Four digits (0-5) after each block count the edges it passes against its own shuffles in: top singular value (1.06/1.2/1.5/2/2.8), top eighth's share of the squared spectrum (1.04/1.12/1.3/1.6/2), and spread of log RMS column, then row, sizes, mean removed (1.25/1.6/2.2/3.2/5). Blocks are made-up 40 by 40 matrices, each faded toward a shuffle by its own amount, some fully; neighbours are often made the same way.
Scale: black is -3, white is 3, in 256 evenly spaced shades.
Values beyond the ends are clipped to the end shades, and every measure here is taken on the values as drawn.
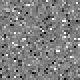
0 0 0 0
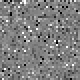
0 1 0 0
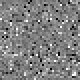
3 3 0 1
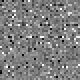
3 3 0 2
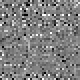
3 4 1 2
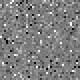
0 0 0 1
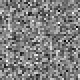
0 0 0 0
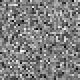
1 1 1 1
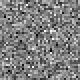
0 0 0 0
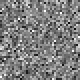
1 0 0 0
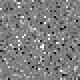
0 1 0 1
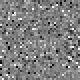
1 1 0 0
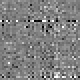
3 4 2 2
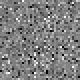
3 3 1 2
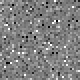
1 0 0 0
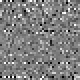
3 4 1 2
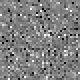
2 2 0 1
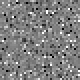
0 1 0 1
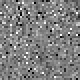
1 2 0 1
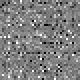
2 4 1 2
